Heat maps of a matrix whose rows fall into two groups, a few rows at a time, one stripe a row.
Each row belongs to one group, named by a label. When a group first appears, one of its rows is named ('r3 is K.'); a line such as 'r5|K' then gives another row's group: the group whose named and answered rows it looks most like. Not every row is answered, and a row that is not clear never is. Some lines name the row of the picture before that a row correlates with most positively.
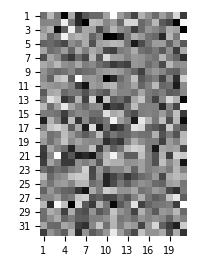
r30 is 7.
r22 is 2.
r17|2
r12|7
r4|2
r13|2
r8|2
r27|2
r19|2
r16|7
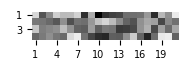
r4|2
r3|2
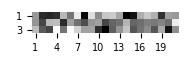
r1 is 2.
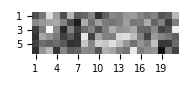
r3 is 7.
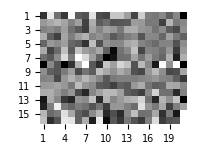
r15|2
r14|7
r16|2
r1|7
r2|2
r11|2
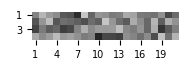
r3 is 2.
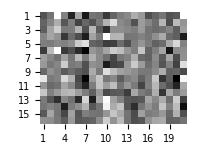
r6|7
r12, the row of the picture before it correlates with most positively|4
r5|2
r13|7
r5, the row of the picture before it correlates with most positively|4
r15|7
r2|7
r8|2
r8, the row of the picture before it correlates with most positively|4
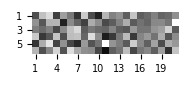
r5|7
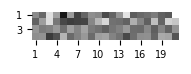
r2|7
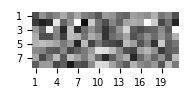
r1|7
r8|7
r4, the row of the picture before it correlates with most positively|3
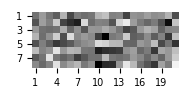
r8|2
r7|7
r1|7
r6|2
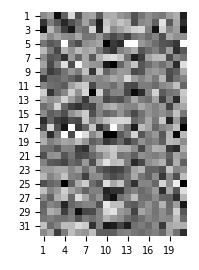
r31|2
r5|2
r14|7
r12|2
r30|7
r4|2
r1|7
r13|2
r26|2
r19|2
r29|7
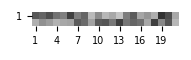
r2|2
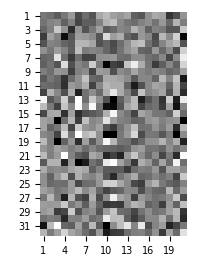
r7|7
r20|2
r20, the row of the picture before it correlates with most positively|2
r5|2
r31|7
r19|7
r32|2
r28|2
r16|7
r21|2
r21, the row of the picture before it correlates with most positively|2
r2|7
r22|7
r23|2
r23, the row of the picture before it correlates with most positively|2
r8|2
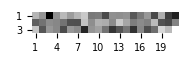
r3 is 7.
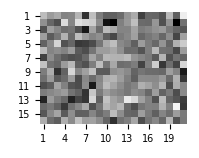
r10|7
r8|2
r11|7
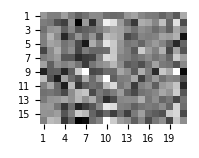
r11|7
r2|7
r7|7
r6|7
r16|7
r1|2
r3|7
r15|2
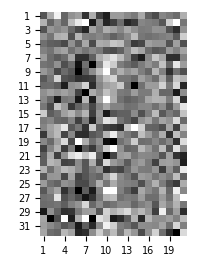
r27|7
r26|7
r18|7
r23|2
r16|7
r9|7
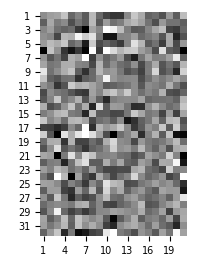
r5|2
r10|7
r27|7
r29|7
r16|2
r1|2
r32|7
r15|2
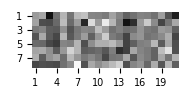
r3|7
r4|7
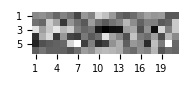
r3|2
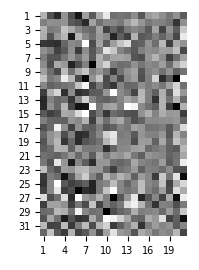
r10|2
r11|2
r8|7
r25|7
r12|7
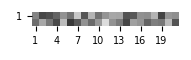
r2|7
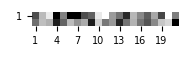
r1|7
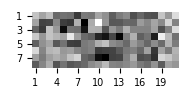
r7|2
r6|2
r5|7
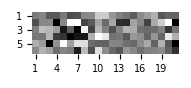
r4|7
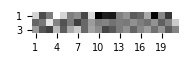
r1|2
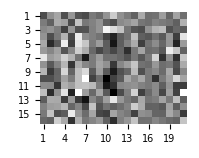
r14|2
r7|2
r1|7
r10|2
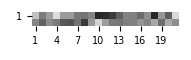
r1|2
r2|7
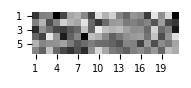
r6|7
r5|2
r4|7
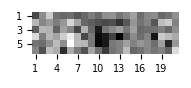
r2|2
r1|7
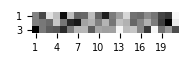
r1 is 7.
